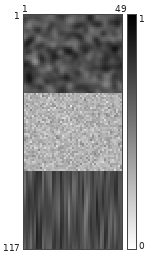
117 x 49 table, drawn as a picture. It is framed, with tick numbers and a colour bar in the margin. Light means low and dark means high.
It is made of 3 by 1 panels. Panel 1,1: high, blotchy. Panel 2,1: low, fine-grained. Panel 3,1: high, streaked downward.
